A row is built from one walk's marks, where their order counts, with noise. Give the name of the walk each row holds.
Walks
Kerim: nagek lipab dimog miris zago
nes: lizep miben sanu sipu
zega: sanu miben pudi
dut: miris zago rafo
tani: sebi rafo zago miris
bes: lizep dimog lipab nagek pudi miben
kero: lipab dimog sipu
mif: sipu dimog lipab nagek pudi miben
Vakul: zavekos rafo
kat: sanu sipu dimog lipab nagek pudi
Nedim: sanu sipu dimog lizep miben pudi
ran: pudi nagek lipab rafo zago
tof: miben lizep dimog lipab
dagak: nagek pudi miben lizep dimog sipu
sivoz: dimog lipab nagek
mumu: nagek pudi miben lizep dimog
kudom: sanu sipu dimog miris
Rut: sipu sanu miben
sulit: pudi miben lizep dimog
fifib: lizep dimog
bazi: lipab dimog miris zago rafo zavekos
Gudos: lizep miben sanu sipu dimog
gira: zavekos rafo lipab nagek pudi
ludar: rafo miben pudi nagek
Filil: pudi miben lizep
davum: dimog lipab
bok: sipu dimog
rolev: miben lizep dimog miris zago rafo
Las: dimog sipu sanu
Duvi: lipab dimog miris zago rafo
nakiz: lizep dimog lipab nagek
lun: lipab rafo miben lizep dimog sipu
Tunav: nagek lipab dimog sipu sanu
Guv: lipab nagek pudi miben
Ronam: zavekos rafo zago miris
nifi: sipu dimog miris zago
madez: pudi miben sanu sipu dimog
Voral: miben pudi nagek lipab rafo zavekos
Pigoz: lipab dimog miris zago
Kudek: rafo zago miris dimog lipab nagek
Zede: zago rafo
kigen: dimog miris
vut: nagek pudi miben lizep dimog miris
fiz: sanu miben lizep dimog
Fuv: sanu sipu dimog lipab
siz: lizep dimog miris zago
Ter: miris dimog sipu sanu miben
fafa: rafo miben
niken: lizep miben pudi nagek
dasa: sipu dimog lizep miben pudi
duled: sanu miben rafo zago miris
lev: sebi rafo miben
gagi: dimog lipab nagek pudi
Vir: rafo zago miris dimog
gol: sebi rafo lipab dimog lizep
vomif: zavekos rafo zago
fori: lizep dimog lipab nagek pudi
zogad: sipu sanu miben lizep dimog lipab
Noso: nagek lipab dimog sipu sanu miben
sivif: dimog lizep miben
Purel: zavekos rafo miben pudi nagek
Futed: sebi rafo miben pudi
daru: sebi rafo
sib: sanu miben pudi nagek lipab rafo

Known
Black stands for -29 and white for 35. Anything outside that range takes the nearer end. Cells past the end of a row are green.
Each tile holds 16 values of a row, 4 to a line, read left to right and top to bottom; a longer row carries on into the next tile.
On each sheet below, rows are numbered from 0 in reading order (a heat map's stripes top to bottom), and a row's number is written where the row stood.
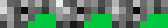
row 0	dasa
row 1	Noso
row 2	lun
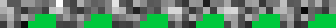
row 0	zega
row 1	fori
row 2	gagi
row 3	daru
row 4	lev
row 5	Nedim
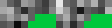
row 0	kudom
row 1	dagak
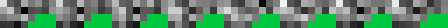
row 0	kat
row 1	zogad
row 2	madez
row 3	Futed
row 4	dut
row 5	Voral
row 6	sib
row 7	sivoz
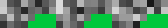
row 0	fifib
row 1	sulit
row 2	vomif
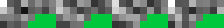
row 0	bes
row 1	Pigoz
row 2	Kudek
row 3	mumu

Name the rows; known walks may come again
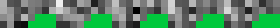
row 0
nes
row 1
Kudek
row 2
Nedim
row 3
sulit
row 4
fifib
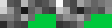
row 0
tof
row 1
fori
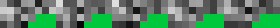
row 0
daru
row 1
fiz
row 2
Tunav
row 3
nifi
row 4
davum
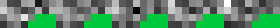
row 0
vomif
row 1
duled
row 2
lun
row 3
ran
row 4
nakiz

